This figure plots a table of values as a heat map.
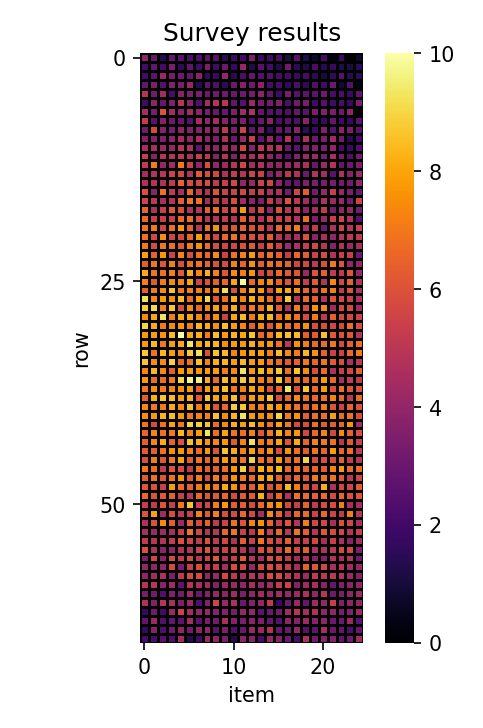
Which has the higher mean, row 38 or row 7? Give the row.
38
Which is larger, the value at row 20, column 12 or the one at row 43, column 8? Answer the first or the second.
the second
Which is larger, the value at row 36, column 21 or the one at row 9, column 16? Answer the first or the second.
the first
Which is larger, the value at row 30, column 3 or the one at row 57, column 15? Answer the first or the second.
the first
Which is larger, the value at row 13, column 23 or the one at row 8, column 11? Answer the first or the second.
the second
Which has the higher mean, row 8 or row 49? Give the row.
49
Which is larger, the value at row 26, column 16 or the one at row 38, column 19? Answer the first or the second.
the first
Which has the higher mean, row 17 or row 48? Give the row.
48
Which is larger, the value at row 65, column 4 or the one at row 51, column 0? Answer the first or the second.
the second
